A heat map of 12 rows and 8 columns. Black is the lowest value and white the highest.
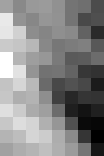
Average level on the scale: 50%. Calmest part: top middle. Slope: up to the left. Lone odd cells: none. Ninth with the lowest average: bottom right. Roughest part: bottom right. Grain: diagonal, down to the right.
